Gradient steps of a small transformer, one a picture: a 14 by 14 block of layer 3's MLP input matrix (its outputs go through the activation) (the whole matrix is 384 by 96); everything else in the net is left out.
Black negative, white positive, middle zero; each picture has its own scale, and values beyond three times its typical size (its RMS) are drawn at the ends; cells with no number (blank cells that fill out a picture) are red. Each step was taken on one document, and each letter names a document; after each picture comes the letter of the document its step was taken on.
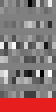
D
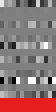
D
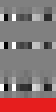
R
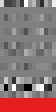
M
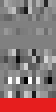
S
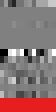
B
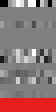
B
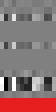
R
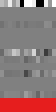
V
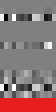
R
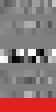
B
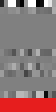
V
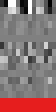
S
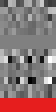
S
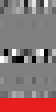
B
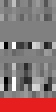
M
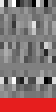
D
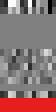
S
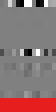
V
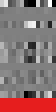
D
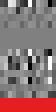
S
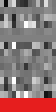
M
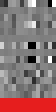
D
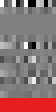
D
